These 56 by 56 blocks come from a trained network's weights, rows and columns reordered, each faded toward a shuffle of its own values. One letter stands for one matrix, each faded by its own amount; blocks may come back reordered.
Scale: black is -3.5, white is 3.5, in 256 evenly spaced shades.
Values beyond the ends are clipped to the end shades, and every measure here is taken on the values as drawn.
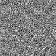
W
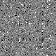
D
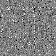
D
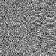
W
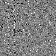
D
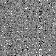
D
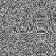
W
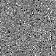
D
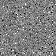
D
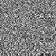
W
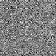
W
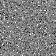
D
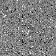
D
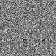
W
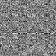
W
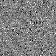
D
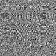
W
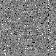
D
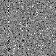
D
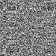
W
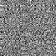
W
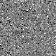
D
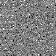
D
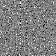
D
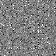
D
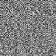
W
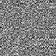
W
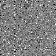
D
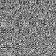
W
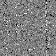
D
